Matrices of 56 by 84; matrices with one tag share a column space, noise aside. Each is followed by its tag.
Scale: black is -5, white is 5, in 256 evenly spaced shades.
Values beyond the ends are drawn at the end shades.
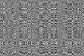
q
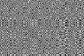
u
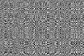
q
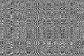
q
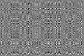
q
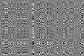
q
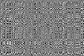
q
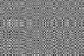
u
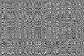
q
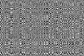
q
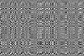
q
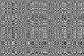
q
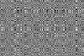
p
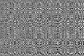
q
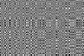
u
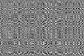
q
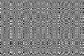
q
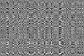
q
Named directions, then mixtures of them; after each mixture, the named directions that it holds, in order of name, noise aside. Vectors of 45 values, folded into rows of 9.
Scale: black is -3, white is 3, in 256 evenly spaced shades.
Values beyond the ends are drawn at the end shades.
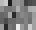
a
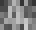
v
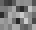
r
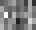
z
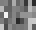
a, z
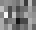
v, z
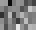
a, r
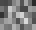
r, v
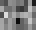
r, z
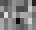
r, z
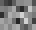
r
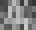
v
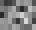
r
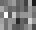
z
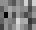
z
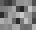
r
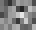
r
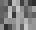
a, v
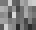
a, v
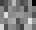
v, z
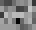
r, z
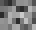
r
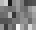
a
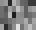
a, v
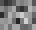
r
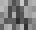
v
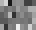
a
